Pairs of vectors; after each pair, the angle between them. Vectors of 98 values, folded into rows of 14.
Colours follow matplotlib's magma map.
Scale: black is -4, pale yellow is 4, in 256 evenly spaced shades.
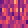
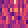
nearly parallel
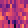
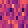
partly opposed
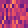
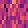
nearly parallel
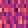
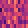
nearly opposite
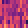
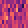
orthogonal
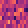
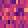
nearly opposite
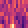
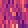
partly aligned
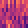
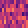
partly opposed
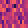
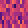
nearly parallel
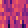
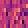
partly aligned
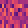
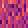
partly aligned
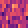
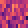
nearly parallel
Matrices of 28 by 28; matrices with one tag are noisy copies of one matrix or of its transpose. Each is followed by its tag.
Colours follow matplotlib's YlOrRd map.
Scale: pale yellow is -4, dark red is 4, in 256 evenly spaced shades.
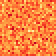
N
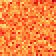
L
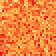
L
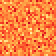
N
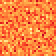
N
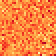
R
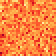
L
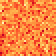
L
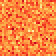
N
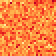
L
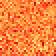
R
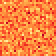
N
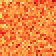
L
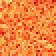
L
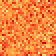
R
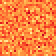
N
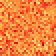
R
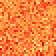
R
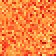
R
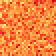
L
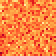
L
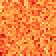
L
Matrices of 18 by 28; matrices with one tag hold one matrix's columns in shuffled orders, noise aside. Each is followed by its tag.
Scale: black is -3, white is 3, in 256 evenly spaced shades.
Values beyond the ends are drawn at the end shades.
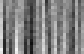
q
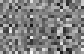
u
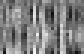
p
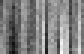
q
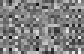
u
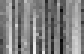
q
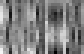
p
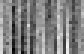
q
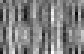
p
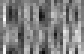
p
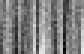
q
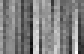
q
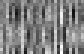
p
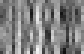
p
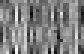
p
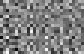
u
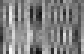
p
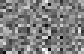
u
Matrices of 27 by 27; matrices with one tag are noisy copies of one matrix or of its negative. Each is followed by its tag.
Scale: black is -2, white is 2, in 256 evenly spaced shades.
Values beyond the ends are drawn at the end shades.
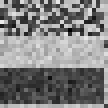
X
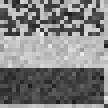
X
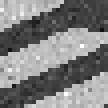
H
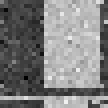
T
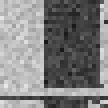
T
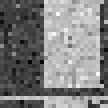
T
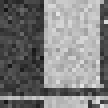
T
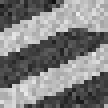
H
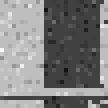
T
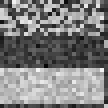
X
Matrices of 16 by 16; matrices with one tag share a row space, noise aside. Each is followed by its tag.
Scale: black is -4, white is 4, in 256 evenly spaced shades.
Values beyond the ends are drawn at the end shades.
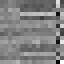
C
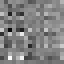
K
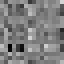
K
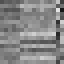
C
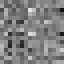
K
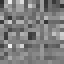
K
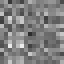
K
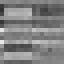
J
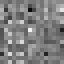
K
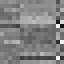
C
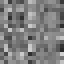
K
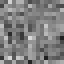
K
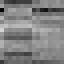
J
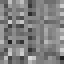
K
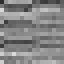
J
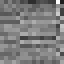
C
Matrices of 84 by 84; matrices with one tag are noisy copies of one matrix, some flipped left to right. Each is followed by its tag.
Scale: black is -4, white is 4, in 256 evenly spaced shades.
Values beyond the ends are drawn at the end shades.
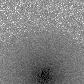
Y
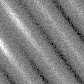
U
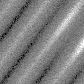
U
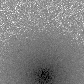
Y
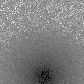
Y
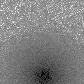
Y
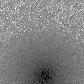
Y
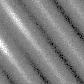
U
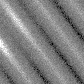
U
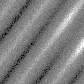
U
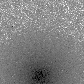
Y
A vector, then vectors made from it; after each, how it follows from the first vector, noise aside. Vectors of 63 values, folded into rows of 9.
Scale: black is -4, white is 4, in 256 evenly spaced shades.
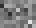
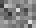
copied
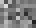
reversed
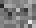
copied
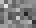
reversed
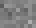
shrunk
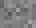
shrunk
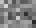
reversed
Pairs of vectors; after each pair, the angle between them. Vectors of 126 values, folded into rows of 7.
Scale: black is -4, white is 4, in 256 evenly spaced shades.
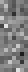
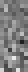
partly aligned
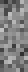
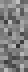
partly opposed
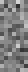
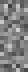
partly opposed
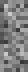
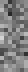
partly opposed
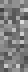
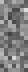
partly aligned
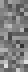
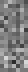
partly aligned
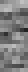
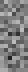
orthogonal
